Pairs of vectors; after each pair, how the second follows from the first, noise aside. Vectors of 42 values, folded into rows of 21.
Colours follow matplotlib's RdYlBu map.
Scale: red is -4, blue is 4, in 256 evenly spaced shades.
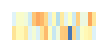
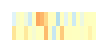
partly zeroed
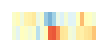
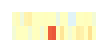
partly zeroed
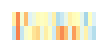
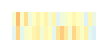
shrunk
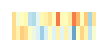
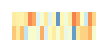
sign-scrambled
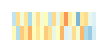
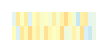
shrunk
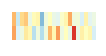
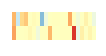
partly zeroed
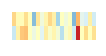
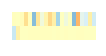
partly zeroed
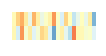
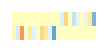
partly zeroed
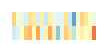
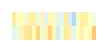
shrunk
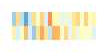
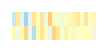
shrunk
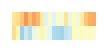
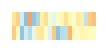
sign-scrambled
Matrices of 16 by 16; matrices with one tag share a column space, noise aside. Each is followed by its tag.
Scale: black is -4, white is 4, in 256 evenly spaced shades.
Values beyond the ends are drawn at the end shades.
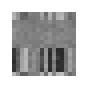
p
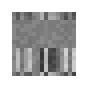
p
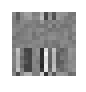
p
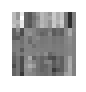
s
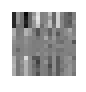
s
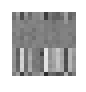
p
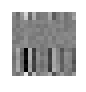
p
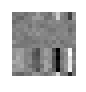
p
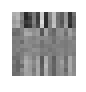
s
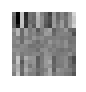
s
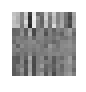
s
